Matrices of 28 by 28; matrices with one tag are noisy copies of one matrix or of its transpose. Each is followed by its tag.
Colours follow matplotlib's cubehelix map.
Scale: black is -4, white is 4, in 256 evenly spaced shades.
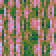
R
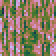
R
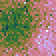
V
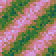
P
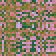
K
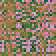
K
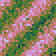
P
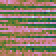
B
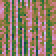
B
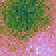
V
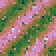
P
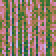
B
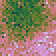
V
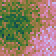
V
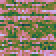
R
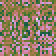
K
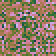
K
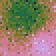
V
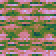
R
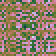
K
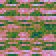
R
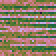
B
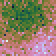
V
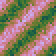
P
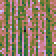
B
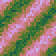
P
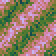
P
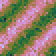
P
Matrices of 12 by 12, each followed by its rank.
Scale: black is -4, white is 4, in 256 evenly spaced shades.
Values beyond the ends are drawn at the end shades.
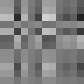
one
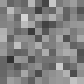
full rank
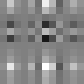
one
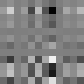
one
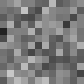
full rank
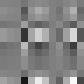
one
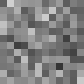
full rank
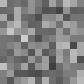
full rank
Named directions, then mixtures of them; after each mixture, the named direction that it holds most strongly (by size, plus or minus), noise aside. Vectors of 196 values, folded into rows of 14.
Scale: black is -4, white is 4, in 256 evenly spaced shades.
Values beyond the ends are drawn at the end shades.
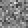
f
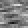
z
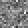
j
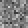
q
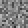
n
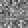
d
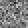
f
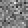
f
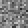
n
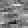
z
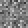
d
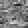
z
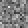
q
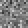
d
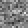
j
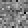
j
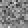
f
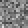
q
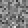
n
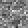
j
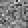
f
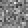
f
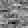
z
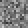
q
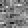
z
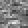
z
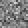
f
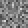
n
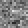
d
